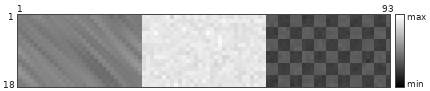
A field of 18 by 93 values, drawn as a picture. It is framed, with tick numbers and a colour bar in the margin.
The table splits into one row of 3 panels. Panel 1,1: middling, slanting down to the right, faint in contrast. Panel 1,2: very high, fine-grained, faint in contrast. Panel 1,3: low, checkered.
